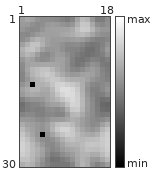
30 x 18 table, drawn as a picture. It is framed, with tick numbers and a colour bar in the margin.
There are two isolated cells, each far lower than the cells round it. The field is mottled with small blotches. The centre is the ninth with the highest average. A few values lie far out on both sides of the bulk.
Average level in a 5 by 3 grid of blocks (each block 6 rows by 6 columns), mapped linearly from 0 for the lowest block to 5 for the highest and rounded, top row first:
222 | 310 | 251 | 132 | 314
